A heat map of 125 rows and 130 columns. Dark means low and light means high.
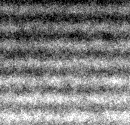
Slope: up to the bottom. Stripes: horizontal, repeating 7 times. Odd rows or columns: none. Average level on the scale: 50%.
